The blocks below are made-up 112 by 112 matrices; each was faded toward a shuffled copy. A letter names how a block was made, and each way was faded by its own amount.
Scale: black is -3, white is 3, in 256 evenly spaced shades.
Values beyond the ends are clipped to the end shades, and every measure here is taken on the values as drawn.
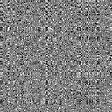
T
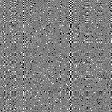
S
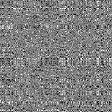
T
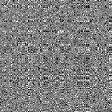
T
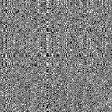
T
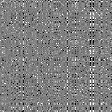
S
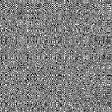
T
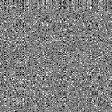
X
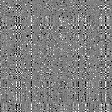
S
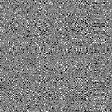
X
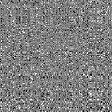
X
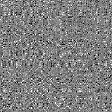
X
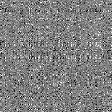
X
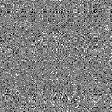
X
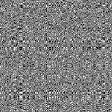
T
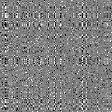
S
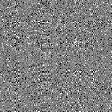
X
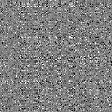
X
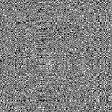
T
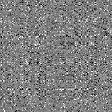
X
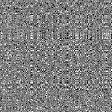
T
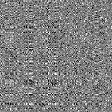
T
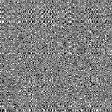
T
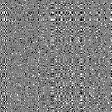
S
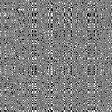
S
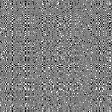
S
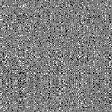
X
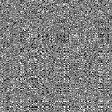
T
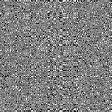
T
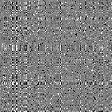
S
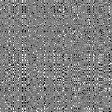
S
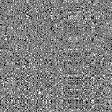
X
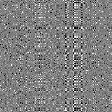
S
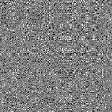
X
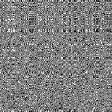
T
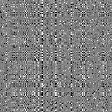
S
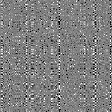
S
